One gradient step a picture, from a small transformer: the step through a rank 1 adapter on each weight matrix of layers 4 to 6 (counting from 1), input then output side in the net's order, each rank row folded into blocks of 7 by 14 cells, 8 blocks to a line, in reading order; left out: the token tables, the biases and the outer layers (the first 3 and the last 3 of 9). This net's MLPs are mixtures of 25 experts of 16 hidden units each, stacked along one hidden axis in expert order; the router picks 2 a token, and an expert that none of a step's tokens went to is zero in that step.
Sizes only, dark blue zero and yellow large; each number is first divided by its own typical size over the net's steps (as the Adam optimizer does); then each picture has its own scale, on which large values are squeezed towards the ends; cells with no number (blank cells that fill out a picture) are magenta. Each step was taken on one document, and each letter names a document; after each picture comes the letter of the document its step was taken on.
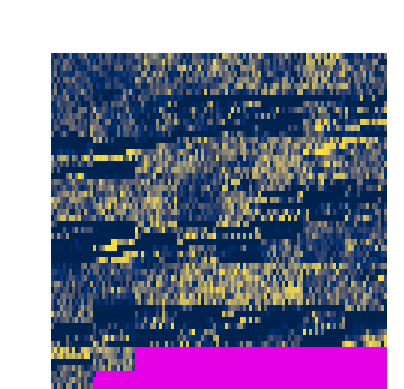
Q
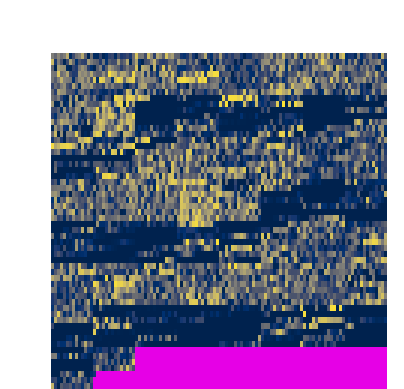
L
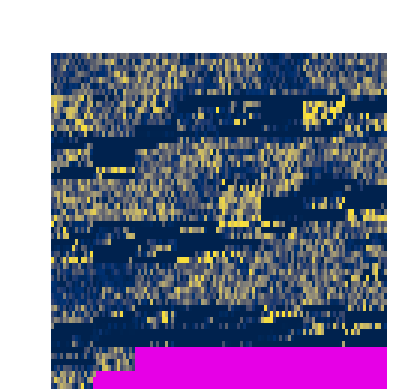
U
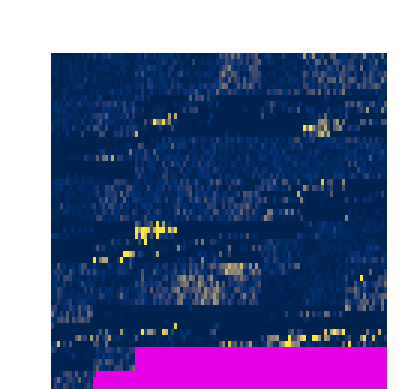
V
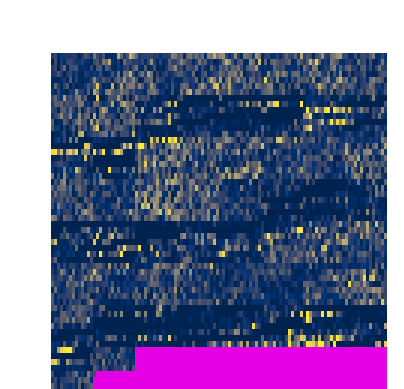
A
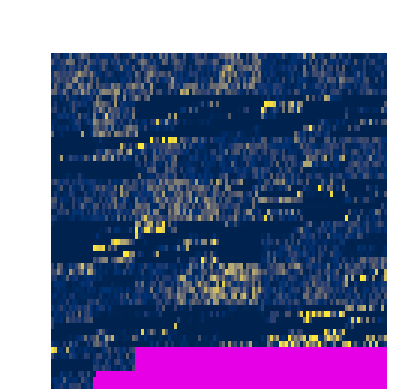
V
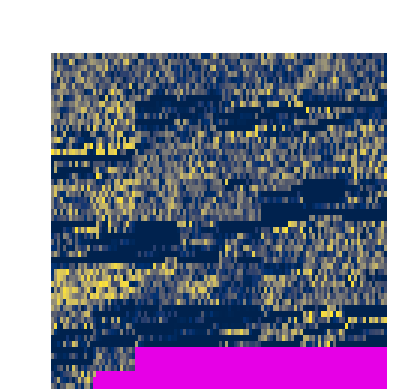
L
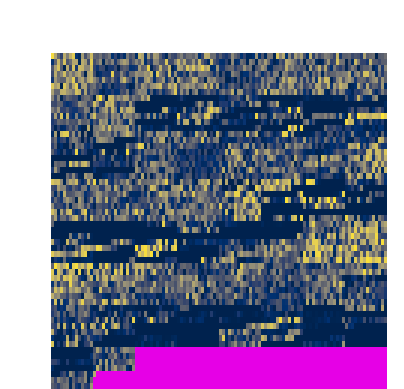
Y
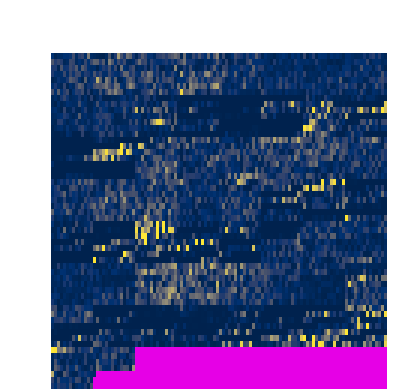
V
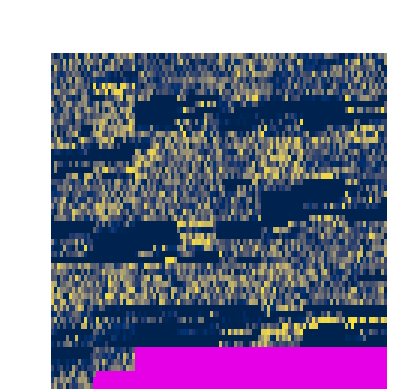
L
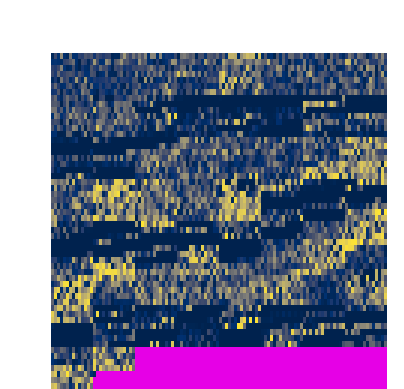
Q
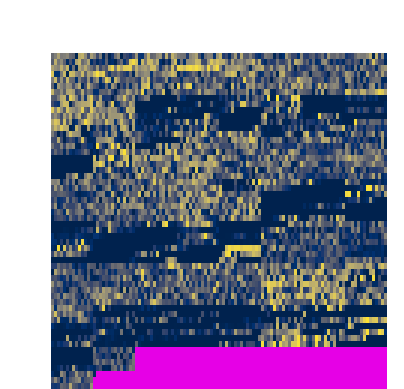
L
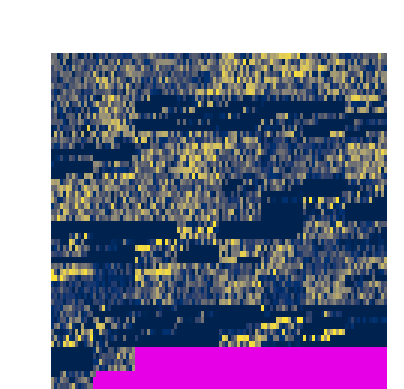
Y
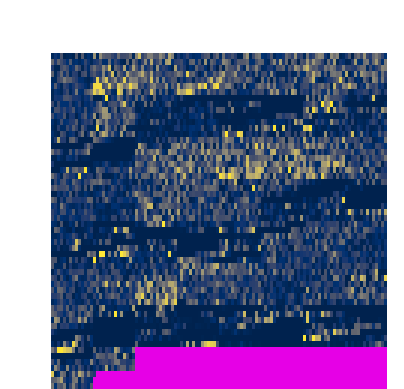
A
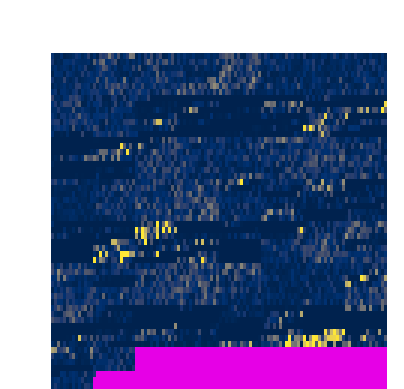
V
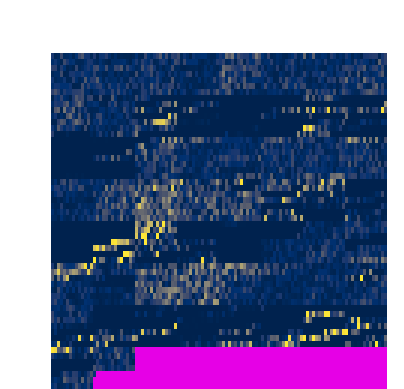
V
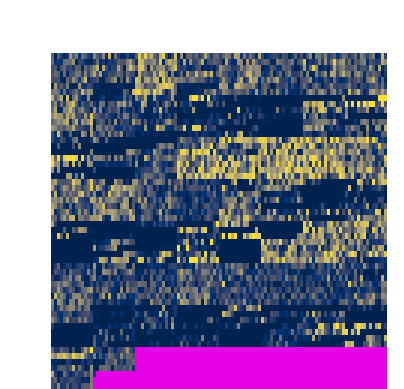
Q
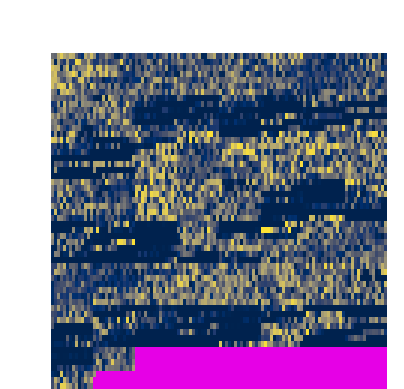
L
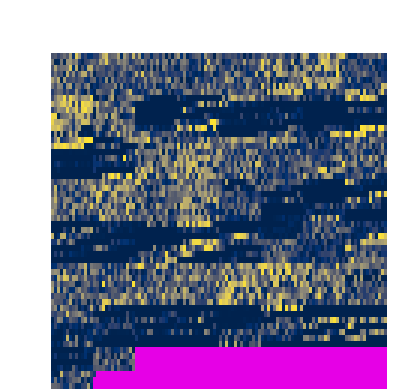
L
